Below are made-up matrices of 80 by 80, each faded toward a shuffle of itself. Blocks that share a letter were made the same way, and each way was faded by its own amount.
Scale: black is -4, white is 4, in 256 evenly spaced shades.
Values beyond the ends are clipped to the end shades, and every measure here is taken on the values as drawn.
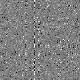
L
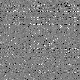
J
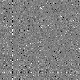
L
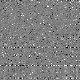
J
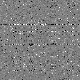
J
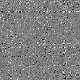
J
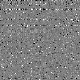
J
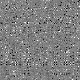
J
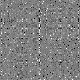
L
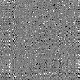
L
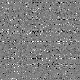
J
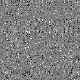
L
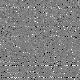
J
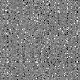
L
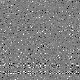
J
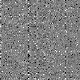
L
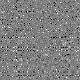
J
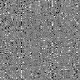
L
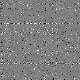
J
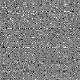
J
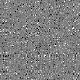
L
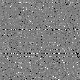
J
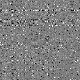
J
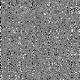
L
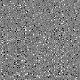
L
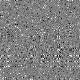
J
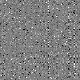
L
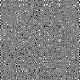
L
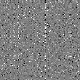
L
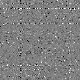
J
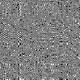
L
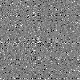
J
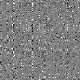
L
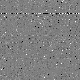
J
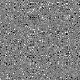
L
